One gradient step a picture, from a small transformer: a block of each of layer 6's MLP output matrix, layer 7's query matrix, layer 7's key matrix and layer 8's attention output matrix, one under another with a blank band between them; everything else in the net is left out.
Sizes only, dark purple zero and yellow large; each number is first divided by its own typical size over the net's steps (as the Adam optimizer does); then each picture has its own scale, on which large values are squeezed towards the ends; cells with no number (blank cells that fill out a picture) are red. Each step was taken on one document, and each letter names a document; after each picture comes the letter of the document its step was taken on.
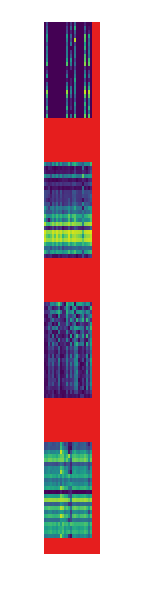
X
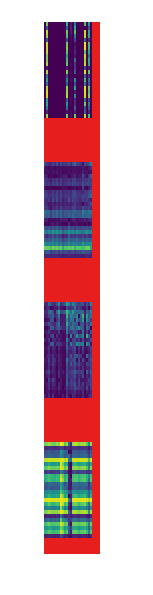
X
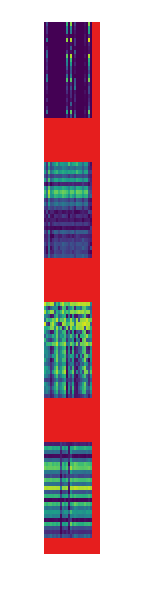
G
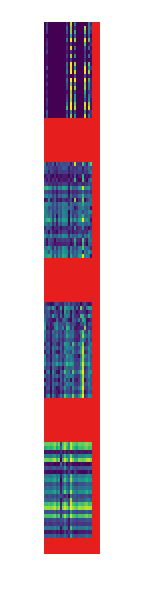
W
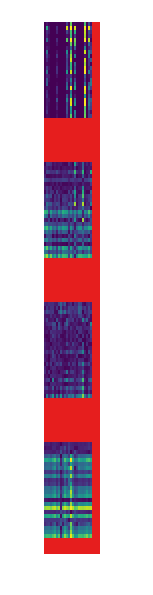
W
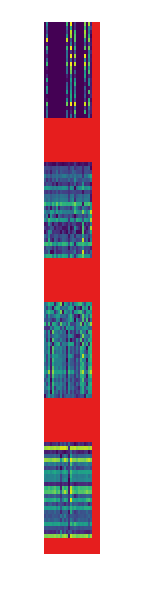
W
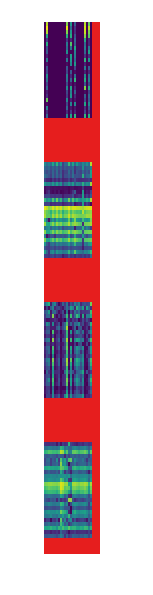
X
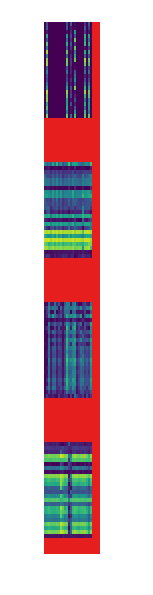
X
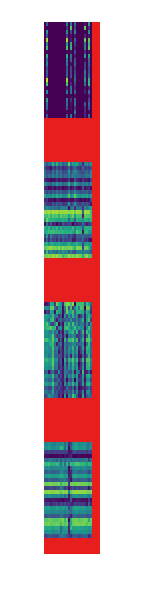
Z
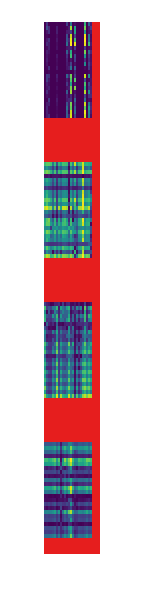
W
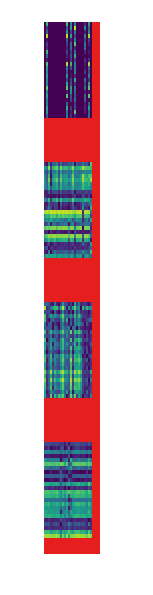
Z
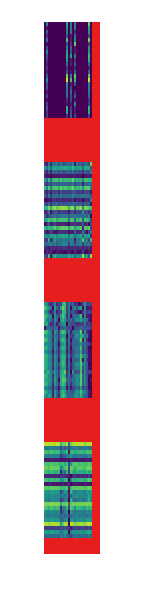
G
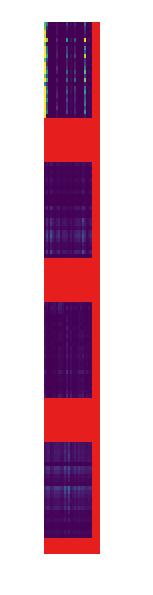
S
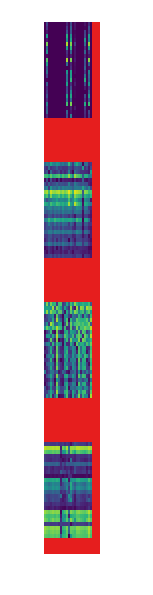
Z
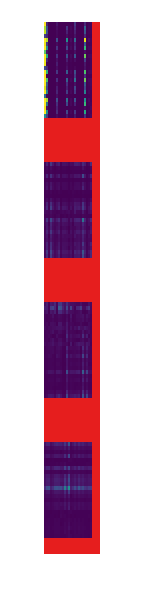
S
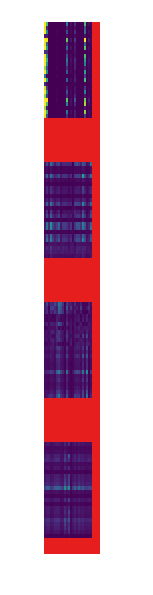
S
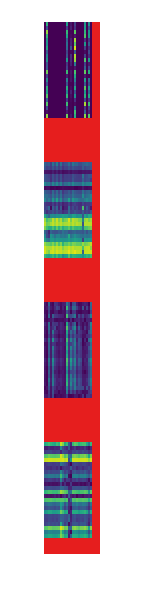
X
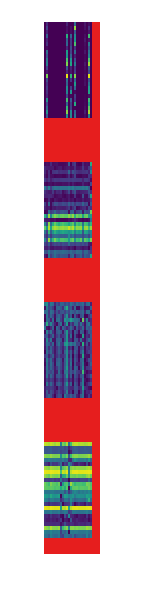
G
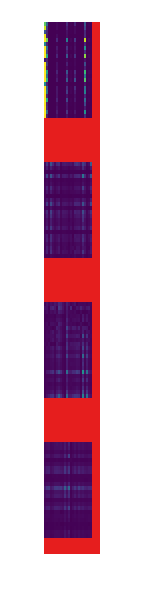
S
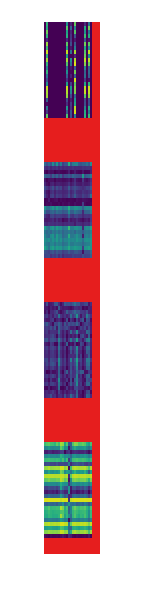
X
